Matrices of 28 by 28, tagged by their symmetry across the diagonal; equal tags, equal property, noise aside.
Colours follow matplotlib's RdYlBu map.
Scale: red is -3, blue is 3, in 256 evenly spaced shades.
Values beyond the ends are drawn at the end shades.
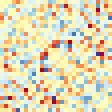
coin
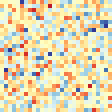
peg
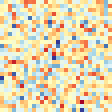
peg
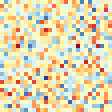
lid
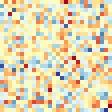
lid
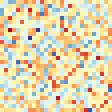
coin
